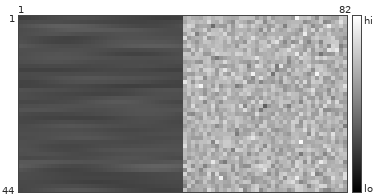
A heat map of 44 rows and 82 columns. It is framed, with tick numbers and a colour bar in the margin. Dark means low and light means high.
It is made of 1 by 2 panels. Panel 1,1: low, streaked across, faint in contrast. Panel 1,2: high, fine-grained.
